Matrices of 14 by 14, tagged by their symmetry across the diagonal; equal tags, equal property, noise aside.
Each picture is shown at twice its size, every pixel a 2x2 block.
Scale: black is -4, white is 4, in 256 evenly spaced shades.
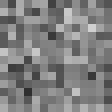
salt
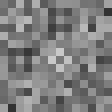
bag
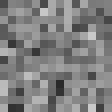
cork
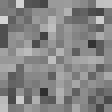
bag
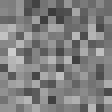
salt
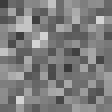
bag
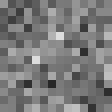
bag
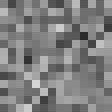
salt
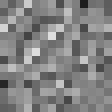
bag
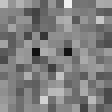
cork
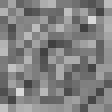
bag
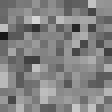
cork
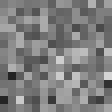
cork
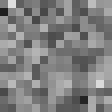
salt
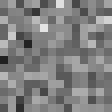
salt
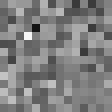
salt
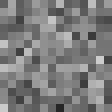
cork
